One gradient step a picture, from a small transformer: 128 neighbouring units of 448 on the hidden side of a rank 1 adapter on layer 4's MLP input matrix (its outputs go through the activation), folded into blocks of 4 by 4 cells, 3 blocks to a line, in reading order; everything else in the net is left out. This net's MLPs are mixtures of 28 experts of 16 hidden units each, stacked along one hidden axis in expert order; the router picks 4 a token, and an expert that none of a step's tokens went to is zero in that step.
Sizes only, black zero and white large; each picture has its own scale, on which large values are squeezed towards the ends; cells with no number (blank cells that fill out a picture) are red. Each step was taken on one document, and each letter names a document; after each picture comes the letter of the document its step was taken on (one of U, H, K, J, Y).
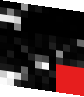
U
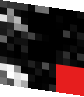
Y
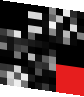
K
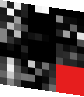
Y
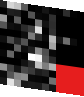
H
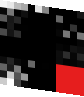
Y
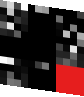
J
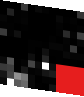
J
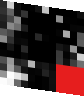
Y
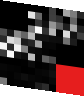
K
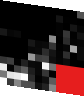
J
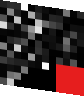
H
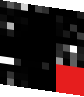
J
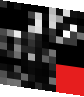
K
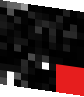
H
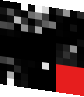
J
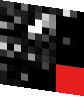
H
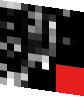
H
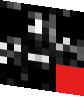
H
